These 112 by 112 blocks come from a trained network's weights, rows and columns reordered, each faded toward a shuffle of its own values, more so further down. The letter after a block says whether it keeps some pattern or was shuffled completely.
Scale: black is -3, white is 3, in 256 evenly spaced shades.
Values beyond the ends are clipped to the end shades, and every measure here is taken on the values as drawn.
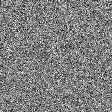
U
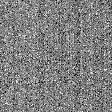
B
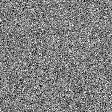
B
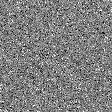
U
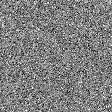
B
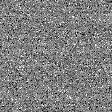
B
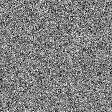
U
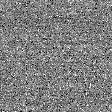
B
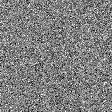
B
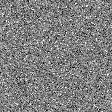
U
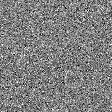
B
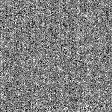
B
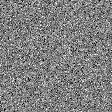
U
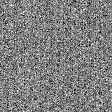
B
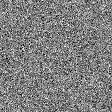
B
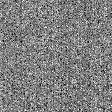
B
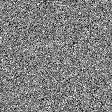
U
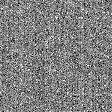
B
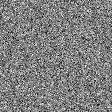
U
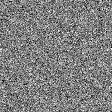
B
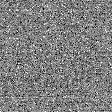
B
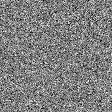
U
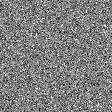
U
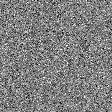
U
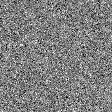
U
